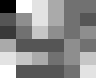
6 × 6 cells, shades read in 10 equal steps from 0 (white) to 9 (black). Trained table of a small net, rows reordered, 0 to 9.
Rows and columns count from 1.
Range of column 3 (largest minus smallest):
5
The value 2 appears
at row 3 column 3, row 5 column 2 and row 5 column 6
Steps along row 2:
down down up up up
